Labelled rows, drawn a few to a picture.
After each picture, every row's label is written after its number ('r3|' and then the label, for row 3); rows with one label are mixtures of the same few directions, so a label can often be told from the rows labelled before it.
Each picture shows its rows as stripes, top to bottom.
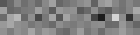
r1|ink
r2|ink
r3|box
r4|ink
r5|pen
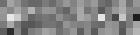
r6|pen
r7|pen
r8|ink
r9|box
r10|ink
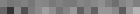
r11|box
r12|ink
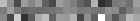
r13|ink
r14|box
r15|ink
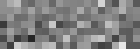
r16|ink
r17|pen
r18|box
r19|ink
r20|box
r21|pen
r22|box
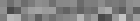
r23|ink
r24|pen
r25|pen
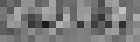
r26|ink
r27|box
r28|box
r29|pen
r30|ink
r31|box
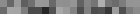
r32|ink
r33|pen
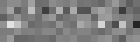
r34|box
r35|box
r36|ink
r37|ink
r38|box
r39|box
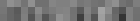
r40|box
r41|pen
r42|pen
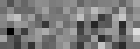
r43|ink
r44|pen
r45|pen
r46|pen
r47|ink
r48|ink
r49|pen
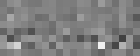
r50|ink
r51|box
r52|ink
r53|ink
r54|pen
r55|pen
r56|ink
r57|box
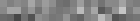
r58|pen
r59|pen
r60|pen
